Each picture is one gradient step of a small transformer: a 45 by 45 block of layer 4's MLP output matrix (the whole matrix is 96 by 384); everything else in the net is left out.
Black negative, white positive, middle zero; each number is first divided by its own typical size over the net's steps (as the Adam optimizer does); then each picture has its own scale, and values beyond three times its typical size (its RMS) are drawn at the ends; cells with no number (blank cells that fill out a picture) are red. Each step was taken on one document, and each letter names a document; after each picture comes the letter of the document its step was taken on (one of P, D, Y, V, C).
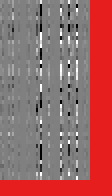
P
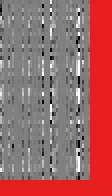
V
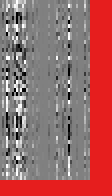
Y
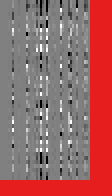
P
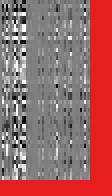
Y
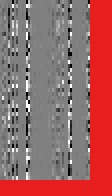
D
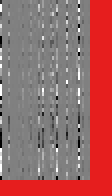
V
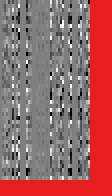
D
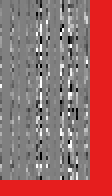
P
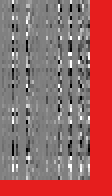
D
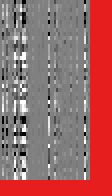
Y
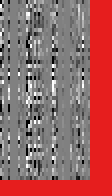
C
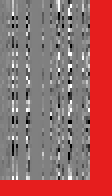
D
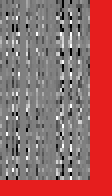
D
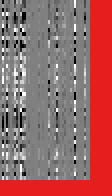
Y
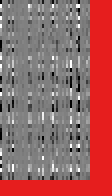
V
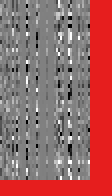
D
